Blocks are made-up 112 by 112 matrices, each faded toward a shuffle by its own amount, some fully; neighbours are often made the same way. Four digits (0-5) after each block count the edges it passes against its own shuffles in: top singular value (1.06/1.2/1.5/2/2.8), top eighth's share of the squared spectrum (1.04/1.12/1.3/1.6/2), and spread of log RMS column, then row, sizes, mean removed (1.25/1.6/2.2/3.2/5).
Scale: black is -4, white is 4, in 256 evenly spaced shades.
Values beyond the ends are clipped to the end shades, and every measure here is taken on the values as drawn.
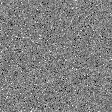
0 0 0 0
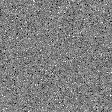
0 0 0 0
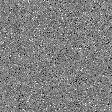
0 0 0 0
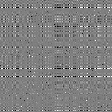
5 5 3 4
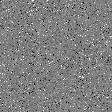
2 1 0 0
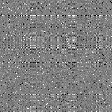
5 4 2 3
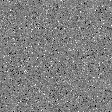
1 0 0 1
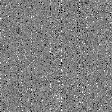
2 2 3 0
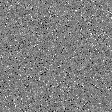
0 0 0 0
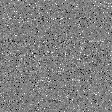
1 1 0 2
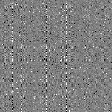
5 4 3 2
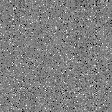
3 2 1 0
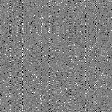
4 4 3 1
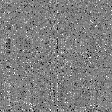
4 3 2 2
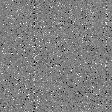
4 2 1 0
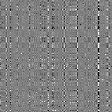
5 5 4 3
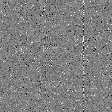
4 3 2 0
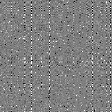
5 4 3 2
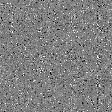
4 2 1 0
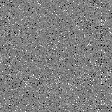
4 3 2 0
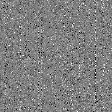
2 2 3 0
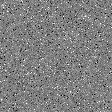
0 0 0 0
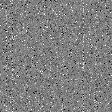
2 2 2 0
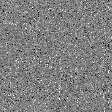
1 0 1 0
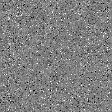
1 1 2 0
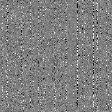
3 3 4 0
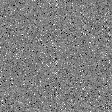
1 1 1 0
